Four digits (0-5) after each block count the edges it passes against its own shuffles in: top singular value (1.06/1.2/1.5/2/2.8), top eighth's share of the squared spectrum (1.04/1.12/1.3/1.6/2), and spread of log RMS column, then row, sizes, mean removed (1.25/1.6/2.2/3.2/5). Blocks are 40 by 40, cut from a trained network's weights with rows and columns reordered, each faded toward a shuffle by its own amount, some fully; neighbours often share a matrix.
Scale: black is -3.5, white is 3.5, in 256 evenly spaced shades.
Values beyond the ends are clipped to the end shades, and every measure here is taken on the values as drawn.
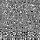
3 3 0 2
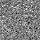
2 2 1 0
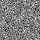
0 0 0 0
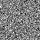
0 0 0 0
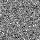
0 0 0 0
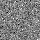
0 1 0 0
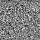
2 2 0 0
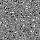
0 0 0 0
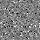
2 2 0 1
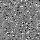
0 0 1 0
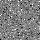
1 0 0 0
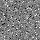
0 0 0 0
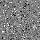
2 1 0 0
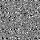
3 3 0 2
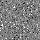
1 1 1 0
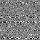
3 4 0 3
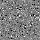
2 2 0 1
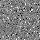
0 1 0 0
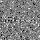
2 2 0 1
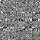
3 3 0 2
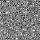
3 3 0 2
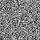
2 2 1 0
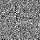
3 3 1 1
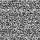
2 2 0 0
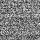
2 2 0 0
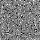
0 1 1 0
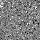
2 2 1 0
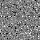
2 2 0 1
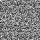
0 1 0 0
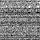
4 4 1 2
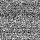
2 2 0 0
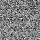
1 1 0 0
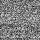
1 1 0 0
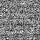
2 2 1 0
